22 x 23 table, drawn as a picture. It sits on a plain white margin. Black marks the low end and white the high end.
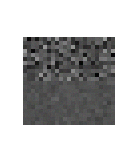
A few values lie far out on both sides of the bulk. On average the colour sits 30% of the way up the scale. The bottom part is calmer, past a seam about 50% of the way down. Neither half mirrors the other. No overall slope runs across the table.
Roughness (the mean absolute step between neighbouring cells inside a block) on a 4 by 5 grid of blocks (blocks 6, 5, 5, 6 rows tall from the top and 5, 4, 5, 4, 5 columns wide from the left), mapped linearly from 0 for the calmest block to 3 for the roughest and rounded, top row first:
3 3 3 2 3 / 2 3 2 2 2 / 0 0 0 0 0 / 0 0 0 0 0
